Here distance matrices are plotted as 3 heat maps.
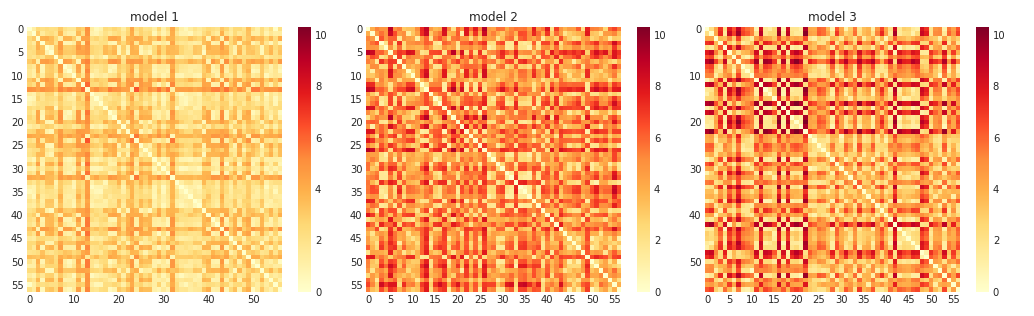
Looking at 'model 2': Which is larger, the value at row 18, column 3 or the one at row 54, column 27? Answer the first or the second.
the first
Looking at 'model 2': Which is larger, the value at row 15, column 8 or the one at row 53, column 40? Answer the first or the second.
the second
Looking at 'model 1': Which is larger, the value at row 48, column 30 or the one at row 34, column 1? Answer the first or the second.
the first
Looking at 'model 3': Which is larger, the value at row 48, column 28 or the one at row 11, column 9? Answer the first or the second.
the first
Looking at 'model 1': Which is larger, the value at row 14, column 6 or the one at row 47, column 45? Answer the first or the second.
the second
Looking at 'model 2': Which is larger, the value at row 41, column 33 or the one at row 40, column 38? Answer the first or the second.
the second
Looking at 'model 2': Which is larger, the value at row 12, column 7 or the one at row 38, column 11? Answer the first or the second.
the first
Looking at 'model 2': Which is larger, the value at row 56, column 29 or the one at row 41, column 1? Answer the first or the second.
the second
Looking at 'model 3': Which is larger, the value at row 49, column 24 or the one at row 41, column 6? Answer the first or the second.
the second
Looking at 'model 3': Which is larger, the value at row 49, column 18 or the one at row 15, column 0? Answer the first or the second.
the second
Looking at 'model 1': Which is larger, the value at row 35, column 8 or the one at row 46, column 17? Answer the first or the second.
the second
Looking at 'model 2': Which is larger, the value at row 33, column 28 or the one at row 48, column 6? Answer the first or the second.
the first
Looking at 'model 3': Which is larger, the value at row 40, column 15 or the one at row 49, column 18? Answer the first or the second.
the first
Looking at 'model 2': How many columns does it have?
57
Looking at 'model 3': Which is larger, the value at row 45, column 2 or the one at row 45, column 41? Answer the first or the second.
the first
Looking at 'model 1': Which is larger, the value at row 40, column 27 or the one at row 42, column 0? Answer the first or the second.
the first
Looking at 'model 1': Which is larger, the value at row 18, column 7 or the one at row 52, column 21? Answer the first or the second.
the first
